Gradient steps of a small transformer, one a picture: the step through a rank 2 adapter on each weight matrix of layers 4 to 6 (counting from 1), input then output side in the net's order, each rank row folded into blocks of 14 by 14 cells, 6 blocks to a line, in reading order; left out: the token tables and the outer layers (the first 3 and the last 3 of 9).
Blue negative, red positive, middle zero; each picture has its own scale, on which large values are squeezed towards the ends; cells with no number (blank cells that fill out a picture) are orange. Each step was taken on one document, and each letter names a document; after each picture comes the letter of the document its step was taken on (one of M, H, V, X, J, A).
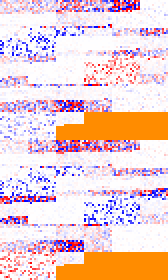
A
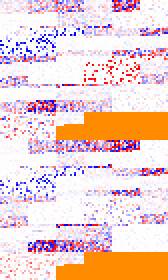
A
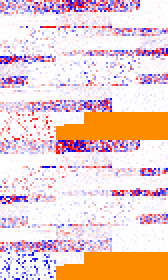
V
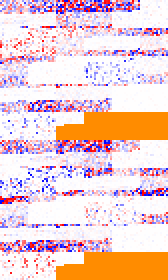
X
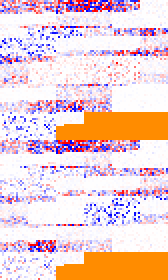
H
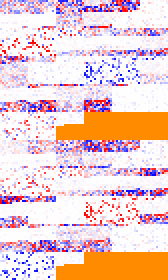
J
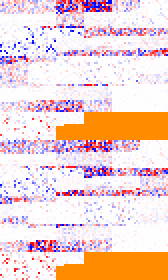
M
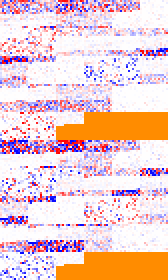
J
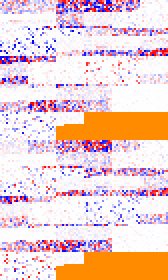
M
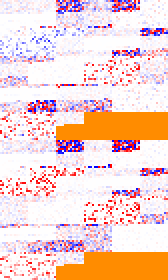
A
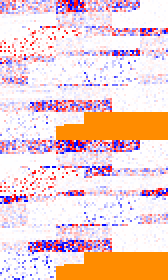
V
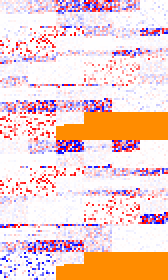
A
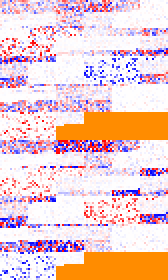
J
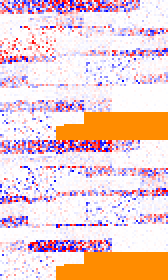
M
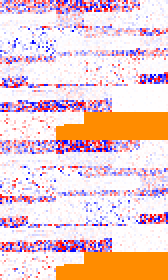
M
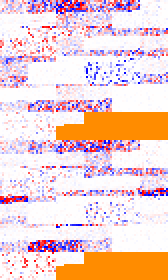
X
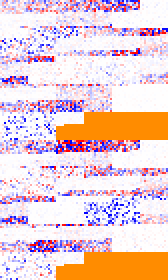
H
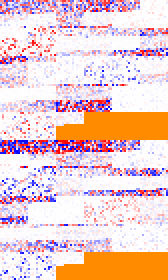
J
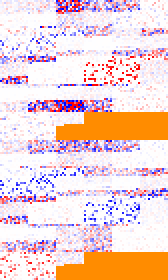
A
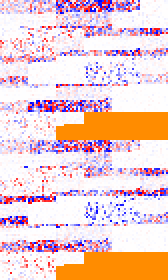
X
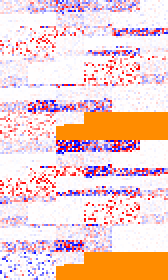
A
